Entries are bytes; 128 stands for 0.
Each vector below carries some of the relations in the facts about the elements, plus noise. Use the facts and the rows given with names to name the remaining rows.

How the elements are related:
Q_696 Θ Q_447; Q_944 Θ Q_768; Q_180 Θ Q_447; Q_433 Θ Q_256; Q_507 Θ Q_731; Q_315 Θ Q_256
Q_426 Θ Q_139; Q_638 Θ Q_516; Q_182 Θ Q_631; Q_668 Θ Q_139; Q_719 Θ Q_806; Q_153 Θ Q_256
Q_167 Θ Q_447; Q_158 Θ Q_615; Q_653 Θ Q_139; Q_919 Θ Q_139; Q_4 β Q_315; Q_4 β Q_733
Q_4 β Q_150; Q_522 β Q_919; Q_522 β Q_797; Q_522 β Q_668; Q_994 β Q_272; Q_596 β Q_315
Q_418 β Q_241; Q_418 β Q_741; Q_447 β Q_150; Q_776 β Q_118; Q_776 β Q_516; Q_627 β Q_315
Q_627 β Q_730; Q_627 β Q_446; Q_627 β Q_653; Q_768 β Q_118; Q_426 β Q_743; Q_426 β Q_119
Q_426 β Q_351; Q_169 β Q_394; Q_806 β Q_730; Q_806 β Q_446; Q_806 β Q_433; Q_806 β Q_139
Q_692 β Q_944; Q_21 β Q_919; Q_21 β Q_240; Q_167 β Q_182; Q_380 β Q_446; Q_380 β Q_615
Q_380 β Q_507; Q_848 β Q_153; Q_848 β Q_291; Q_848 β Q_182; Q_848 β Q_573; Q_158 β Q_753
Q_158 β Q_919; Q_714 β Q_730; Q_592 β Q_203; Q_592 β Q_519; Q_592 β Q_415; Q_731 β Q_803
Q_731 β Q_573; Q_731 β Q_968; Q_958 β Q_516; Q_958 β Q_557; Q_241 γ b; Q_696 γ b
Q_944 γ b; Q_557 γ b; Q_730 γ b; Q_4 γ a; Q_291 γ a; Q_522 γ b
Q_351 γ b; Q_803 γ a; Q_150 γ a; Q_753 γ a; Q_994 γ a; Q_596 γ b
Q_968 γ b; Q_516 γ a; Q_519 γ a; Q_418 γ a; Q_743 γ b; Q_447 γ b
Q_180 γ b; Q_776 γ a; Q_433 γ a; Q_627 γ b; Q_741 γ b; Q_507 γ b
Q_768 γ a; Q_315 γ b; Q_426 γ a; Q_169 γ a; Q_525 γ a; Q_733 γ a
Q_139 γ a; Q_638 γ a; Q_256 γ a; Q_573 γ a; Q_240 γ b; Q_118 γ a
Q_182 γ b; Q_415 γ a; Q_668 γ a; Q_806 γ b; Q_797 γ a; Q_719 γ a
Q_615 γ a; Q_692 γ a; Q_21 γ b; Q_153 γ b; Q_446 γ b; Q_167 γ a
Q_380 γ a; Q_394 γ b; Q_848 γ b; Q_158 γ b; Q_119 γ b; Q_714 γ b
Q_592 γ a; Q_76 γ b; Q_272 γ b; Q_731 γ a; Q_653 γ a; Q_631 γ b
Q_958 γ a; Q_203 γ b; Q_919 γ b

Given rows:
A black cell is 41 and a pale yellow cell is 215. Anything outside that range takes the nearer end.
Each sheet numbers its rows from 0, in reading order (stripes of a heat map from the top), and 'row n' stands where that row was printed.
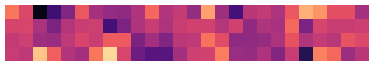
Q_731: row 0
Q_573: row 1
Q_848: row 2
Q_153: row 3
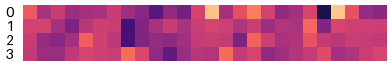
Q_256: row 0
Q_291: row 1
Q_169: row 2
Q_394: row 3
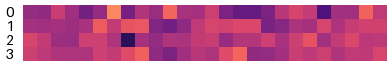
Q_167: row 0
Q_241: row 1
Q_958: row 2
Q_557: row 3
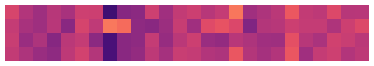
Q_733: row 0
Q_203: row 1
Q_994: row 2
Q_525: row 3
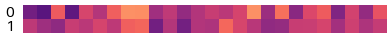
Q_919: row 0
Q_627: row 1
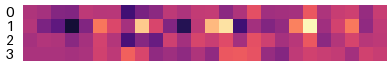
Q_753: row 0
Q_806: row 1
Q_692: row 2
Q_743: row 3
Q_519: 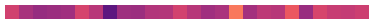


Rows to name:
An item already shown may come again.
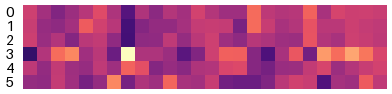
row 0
Q_592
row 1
Q_169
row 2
Q_994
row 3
Q_158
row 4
Q_272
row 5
Q_167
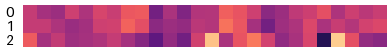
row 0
Q_596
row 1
Q_968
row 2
Q_256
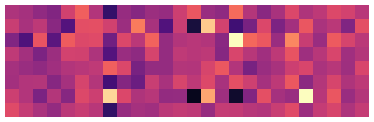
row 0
Q_418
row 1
Q_182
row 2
Q_426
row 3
Q_380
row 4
Q_240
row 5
Q_692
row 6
Q_507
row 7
Q_118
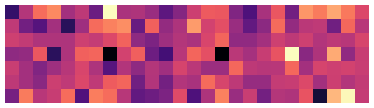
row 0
Q_158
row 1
Q_447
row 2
Q_557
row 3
Q_719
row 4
Q_592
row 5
Q_627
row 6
Q_944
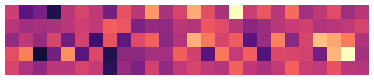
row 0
Q_139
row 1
Q_76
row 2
Q_615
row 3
Q_768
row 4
Q_4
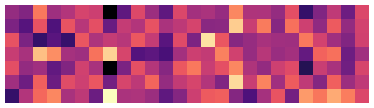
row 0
Q_638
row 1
Q_668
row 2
Q_631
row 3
Q_315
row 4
Q_516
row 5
Q_653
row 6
Q_158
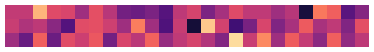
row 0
Q_433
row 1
Q_182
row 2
Q_653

